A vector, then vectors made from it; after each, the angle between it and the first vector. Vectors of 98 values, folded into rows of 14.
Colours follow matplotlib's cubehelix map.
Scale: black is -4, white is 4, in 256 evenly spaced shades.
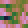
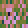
partly opposed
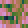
nearly parallel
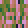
orthogonal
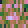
partly opposed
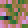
nearly parallel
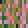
orthogonal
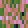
partly opposed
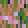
partly opposed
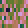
orthogonal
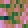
nearly parallel
